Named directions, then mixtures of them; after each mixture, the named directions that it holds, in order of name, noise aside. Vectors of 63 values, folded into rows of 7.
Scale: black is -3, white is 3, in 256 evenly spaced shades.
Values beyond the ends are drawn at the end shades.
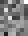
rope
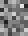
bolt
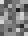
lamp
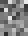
bolt, rope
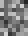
bolt, rope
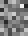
bolt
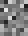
bolt, rope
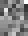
lamp, rope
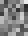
lamp, rope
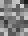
bolt, rope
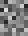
bolt, rope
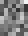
lamp, rope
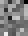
rope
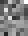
rope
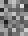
bolt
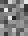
bolt, rope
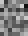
bolt, lamp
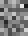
bolt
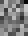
lamp, rope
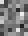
lamp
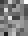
rope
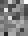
rope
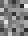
bolt
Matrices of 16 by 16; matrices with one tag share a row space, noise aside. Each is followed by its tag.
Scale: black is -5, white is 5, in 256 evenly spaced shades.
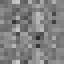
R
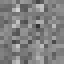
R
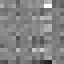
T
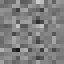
R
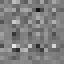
R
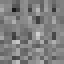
R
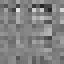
T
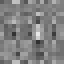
R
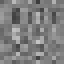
R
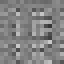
T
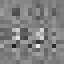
R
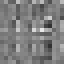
T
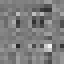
T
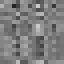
R
